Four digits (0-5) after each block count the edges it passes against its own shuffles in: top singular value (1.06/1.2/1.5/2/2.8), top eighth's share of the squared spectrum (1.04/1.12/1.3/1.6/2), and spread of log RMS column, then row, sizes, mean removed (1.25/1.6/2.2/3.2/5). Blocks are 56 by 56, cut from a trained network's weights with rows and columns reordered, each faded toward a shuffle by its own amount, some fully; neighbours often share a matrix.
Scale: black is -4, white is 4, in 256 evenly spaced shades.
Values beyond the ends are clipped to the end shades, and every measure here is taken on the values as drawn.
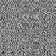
4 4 1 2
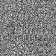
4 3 1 0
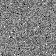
0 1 0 0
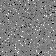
0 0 0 0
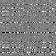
4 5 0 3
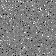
1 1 0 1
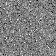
0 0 0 0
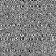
4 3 1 3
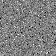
1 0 0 0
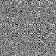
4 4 1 2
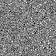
2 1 0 0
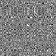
4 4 2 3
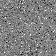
0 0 0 0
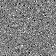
1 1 0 0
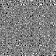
3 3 1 2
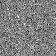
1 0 0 0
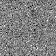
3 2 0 1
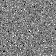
1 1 0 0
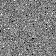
0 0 0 0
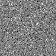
2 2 0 0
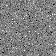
1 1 0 0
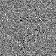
3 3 0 1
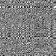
4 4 2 3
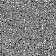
2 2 0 0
